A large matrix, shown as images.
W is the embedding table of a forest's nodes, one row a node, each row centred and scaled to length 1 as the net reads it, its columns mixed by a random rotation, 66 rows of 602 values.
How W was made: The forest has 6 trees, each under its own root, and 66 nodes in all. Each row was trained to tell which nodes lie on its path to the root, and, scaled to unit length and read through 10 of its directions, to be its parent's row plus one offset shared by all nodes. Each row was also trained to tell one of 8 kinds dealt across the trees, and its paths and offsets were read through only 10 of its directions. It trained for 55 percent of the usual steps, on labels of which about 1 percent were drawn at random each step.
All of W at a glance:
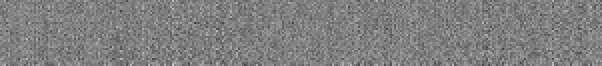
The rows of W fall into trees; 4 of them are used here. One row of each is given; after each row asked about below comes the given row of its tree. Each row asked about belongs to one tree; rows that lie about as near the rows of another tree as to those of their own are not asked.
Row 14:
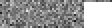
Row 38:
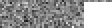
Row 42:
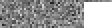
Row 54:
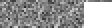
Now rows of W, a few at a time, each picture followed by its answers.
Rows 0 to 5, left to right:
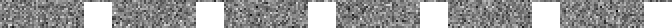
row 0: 42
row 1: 54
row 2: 38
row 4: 54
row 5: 42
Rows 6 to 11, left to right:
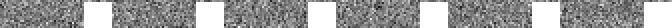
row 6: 38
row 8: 54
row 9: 38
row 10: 42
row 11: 42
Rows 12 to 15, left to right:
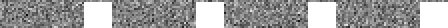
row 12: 54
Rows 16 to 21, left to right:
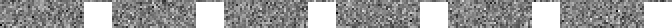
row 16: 54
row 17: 42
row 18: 38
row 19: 14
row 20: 38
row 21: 42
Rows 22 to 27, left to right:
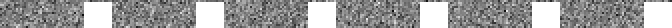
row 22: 42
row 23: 54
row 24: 38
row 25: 42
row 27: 54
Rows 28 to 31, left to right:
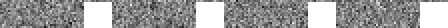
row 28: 38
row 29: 38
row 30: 42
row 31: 42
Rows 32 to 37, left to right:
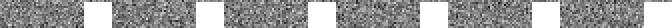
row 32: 42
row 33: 38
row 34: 14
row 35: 14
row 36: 42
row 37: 38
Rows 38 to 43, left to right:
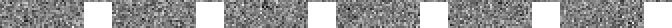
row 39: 38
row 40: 38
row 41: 42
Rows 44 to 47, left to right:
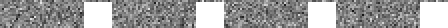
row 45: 38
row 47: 38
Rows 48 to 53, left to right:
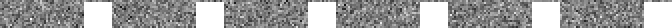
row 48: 42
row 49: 42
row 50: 38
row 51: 14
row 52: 38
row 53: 38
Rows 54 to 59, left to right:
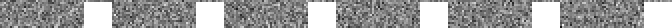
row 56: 42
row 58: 38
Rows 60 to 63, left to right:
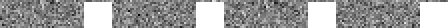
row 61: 38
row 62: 42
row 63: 42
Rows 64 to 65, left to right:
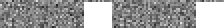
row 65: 42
